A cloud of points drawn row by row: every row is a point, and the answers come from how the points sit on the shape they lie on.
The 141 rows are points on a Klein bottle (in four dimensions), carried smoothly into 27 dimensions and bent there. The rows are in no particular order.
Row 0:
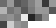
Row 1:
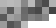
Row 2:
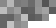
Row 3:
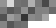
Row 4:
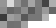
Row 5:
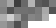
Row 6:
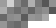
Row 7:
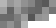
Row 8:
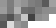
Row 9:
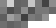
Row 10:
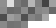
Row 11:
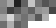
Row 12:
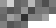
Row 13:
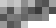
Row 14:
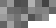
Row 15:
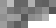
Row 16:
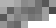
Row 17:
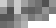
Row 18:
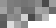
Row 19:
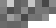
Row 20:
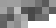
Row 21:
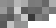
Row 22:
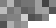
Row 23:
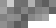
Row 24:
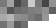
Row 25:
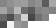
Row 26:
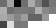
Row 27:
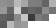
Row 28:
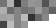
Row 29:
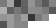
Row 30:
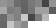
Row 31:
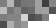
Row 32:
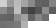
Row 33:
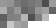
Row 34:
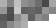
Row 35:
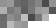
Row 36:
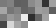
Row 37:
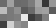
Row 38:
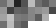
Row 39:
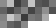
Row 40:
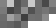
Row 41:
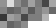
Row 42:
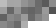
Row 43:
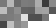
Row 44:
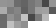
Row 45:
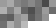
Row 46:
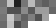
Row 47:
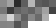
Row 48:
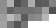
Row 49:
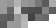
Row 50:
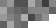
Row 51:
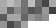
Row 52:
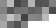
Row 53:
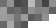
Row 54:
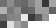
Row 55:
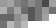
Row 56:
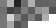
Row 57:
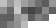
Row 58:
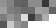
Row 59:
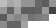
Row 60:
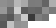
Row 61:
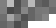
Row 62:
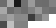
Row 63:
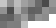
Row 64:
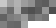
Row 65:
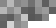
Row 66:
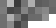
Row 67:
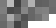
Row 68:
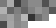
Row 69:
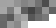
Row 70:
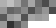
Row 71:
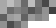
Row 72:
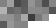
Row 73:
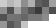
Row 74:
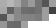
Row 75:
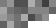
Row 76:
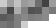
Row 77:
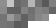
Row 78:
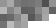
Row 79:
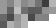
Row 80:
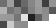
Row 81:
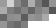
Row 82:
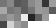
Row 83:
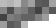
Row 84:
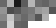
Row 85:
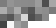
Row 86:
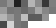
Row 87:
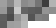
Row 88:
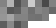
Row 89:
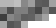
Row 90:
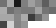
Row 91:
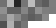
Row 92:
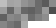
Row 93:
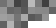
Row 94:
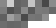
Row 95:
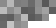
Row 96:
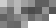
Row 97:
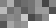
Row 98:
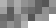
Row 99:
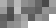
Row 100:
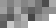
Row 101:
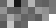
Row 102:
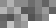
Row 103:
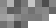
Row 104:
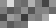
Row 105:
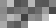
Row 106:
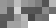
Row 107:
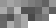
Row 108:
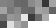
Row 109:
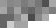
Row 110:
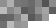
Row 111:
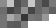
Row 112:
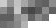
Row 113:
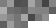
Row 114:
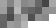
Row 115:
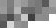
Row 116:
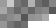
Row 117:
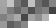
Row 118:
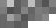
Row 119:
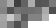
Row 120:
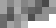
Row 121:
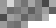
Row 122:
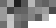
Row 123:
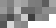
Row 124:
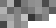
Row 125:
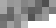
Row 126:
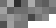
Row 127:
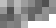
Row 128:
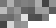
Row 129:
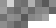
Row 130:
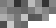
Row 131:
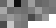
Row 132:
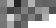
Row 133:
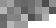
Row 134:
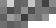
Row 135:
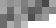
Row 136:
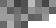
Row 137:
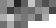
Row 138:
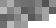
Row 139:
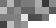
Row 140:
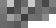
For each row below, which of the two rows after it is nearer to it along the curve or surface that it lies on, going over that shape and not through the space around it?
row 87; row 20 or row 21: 21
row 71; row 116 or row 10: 116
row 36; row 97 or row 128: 128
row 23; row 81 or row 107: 81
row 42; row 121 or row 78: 121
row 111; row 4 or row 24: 4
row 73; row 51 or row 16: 51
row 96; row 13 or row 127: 13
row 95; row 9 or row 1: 1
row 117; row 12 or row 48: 48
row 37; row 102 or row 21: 102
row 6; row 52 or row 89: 52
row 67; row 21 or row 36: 36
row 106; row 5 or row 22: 22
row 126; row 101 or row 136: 101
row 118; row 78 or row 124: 124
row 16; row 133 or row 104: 104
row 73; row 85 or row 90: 85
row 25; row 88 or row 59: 59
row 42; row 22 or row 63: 63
